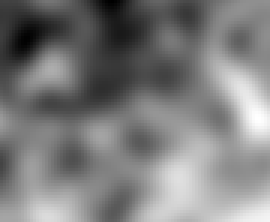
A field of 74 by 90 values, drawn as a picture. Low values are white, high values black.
There are no regular stripes. The field climbs toward the top left. The ninth with the highest average is the top middle. No single row or column stands out from its neighbours. Overall the values sit about 50% of the way up the scale. The field is smooth, with broad soft blobs.
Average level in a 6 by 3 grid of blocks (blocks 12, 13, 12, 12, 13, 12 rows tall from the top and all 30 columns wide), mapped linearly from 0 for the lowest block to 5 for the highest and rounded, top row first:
5 5 3
4 5 2
3 4 1
3 2 1
3 2 1
1 2 0
